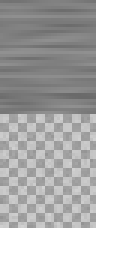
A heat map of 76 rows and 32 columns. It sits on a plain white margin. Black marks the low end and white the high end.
It is made of 2 by 1 panels. Panel 1,1: middling, streaked across, faint in contrast. Panel 2,1: high, checkered.
